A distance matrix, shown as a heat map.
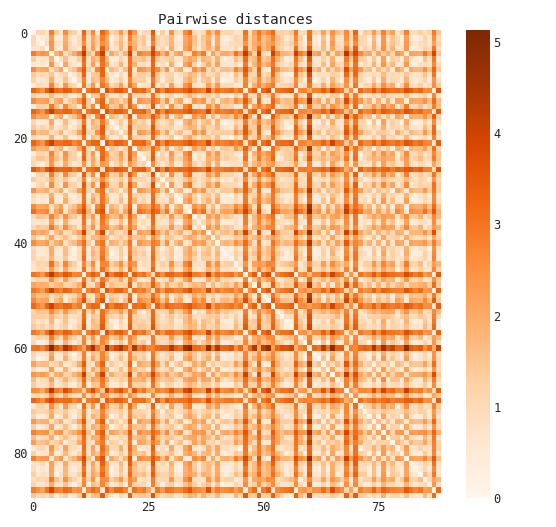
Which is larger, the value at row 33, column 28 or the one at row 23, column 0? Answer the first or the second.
the first
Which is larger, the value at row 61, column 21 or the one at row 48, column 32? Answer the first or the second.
the first
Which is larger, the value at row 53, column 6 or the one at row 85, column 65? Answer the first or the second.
the second
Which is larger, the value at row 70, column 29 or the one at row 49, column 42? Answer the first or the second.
the first
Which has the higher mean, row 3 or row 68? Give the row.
68
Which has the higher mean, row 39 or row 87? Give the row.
87
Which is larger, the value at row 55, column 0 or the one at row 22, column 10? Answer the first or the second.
the second
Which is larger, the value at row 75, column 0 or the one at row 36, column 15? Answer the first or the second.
the second
